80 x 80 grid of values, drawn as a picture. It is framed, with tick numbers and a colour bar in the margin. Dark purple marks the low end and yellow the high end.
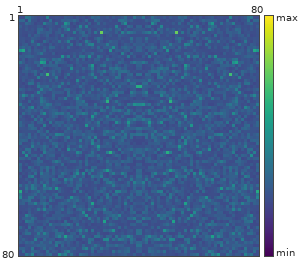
Stripes: none. Histogram: skewed, a long tail of high values. Mirror symmetry: left to right. Slope: none. Odd rows or columns: none. Average level on the scale: 30%.
